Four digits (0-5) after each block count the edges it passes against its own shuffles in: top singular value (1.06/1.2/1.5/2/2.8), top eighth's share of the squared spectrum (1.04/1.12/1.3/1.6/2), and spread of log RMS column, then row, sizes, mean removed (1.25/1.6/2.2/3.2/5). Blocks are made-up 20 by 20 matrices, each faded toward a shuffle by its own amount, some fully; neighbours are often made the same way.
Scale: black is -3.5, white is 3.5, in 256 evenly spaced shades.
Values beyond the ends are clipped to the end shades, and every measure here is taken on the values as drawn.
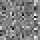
3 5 2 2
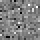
0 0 0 0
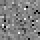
0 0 0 0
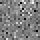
1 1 0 0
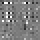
3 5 2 2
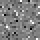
0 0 0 0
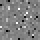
0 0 0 0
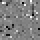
1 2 0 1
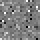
1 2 0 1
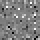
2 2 0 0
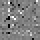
2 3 1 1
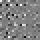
2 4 1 2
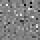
0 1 0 0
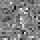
2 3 1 0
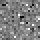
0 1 0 0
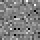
1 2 0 0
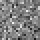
1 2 0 1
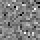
0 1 0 0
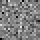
1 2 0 0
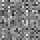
3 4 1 1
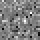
1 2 1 0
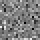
2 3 0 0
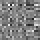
3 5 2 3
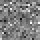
2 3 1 0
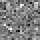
2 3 0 1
